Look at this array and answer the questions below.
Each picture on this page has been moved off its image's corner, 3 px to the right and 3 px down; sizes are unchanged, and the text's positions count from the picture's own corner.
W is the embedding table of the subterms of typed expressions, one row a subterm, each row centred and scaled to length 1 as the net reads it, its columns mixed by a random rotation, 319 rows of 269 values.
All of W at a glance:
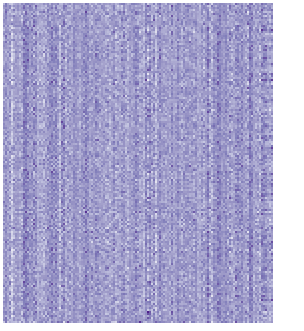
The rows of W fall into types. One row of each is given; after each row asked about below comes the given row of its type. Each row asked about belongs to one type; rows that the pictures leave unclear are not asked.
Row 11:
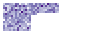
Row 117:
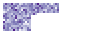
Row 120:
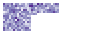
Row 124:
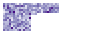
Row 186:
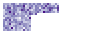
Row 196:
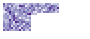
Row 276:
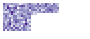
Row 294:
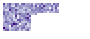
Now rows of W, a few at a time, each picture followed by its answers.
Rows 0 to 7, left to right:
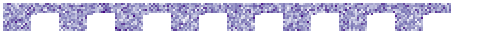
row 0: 196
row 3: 117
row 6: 186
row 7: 117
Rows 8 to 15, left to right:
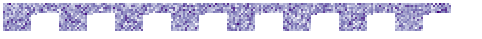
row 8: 196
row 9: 196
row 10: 196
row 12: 294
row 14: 294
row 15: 11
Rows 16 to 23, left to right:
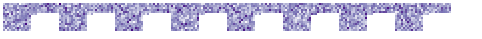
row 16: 276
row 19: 124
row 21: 186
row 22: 124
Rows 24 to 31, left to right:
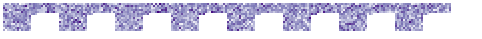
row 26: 11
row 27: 186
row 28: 117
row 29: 186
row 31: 276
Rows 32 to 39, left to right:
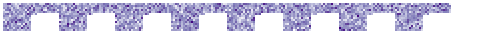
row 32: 196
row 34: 117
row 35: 196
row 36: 186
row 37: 124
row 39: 11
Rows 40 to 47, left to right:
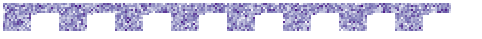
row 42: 120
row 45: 117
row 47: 11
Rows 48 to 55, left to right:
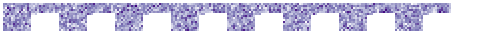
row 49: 276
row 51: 120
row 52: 11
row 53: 117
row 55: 276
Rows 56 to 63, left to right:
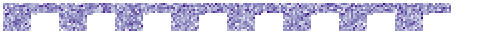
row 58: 124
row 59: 11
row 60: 186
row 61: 11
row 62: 11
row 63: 124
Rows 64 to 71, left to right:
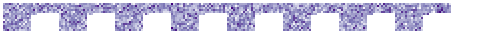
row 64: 117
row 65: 124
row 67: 294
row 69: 196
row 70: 11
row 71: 186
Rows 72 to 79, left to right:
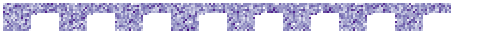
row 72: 11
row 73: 294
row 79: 117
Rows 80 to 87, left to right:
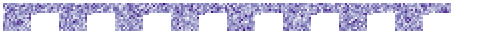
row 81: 276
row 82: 11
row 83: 186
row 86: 196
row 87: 120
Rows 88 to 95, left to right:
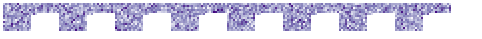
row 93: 196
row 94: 276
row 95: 186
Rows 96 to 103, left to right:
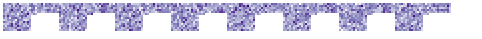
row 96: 120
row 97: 186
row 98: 120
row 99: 120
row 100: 11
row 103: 11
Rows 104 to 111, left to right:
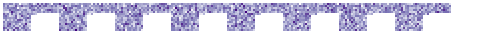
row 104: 276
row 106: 294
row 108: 11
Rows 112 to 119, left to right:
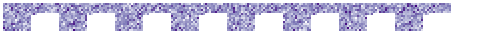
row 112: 117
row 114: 294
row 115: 117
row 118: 186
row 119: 11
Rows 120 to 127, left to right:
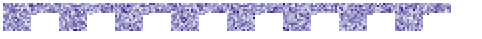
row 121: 124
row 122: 120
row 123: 120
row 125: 294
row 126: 11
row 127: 186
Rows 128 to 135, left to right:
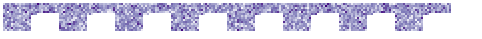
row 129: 117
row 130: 196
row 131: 117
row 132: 276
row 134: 196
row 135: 117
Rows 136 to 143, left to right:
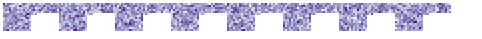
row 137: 120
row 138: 124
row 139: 124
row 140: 120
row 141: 276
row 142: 186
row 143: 196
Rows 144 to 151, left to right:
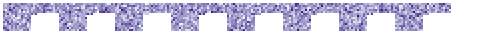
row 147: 186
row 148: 196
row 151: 11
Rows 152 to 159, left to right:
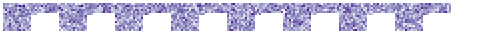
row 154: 117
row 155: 120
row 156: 196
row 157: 124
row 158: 120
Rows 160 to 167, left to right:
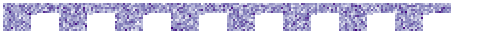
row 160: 196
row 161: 124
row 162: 117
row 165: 294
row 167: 124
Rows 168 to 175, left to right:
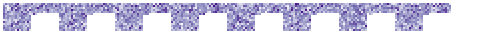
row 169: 294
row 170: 11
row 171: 186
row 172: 196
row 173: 11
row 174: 124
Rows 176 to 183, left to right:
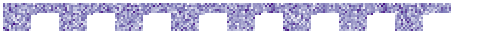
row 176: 294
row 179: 276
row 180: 186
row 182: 186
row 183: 120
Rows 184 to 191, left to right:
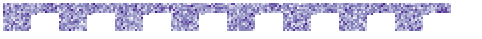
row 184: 294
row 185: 117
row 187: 124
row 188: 196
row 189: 276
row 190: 186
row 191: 120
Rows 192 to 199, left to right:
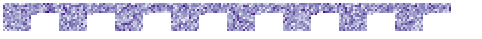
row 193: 124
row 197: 186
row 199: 117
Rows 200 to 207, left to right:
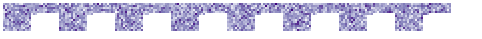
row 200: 124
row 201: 120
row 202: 124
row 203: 196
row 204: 11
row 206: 120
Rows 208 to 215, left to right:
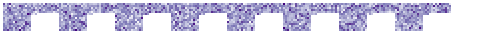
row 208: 196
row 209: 196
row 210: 117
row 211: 276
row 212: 117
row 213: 294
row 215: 11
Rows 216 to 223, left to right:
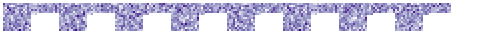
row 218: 11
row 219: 124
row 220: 276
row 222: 186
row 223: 11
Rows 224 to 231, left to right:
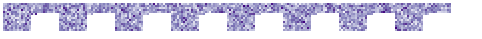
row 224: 186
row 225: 124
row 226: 120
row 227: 120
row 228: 11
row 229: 196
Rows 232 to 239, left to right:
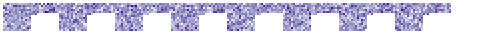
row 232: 11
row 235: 11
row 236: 117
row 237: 124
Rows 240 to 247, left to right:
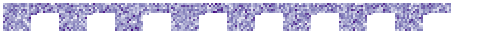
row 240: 186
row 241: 117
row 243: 11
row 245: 294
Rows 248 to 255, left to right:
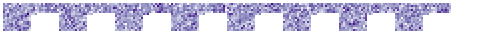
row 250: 186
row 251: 294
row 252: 11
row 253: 120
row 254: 124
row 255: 11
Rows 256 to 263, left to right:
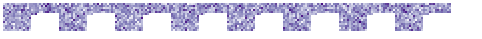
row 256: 186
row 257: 120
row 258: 117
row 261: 120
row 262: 196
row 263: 120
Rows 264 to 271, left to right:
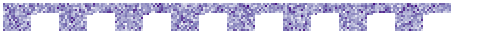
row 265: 120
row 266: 186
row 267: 196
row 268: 11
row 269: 186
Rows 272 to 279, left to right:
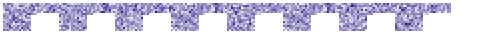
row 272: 196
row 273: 196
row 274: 186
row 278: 11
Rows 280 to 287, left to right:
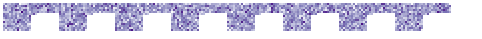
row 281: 294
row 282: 120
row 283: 124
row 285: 196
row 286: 276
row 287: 294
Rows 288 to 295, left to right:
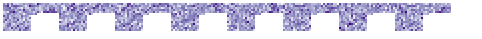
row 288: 120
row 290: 11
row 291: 276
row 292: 196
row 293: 124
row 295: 124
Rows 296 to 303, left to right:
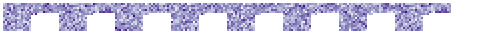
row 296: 186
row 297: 120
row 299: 117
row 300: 276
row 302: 196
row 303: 120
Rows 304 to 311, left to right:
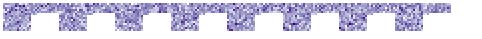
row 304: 11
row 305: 120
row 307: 294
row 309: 294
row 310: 294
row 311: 124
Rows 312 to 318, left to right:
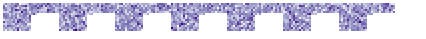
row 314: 196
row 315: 294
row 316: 294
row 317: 196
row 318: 196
